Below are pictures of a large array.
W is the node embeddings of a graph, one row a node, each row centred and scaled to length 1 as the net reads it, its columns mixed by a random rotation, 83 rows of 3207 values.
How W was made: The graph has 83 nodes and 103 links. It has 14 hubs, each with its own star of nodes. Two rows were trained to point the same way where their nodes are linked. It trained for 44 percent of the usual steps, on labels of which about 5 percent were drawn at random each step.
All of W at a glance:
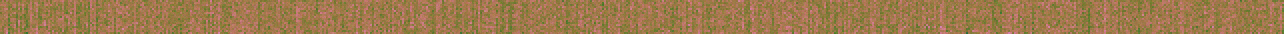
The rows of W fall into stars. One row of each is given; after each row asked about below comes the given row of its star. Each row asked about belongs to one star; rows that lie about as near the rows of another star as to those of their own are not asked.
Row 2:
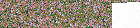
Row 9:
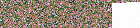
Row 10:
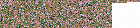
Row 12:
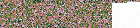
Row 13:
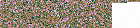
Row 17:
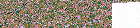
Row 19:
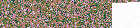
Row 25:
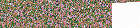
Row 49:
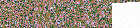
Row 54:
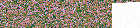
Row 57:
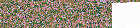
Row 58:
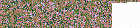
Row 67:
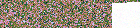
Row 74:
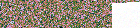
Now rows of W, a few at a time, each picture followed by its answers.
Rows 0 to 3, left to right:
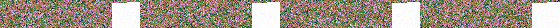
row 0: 2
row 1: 54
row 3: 57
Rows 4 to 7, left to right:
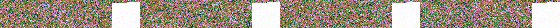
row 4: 9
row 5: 17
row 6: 74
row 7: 54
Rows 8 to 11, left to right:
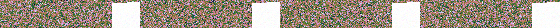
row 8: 12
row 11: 49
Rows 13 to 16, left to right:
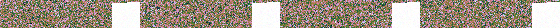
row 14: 58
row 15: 58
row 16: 74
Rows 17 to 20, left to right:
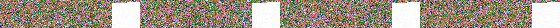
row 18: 10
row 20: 67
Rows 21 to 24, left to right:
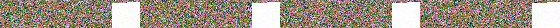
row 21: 17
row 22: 9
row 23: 74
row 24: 12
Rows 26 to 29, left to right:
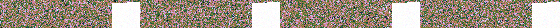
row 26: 54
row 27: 12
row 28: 67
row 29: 13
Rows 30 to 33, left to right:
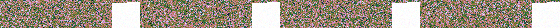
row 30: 10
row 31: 19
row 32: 17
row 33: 67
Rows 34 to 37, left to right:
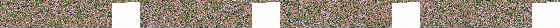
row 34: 54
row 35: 57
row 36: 17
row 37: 25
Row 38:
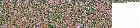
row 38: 10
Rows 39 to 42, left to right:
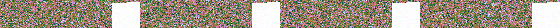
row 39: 13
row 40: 17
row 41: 58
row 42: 12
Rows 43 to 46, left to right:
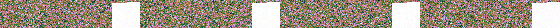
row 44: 74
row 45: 67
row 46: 9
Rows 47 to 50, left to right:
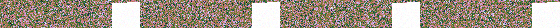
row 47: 19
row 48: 58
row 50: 57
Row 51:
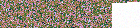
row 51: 49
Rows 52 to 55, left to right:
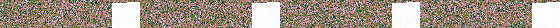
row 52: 25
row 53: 2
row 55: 54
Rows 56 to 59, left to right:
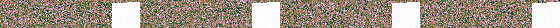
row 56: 54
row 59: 57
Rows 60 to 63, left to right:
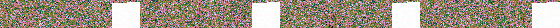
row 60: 2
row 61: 58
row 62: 10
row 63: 2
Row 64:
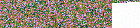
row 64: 10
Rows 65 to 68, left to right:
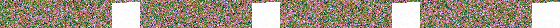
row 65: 74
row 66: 49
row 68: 67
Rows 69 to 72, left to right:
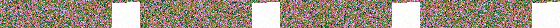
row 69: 58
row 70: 57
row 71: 9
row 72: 58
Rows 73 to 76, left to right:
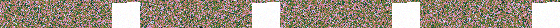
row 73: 12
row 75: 12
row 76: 2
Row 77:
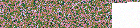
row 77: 12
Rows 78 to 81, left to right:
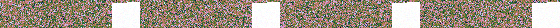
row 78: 10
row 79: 2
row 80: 49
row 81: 25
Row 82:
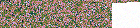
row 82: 57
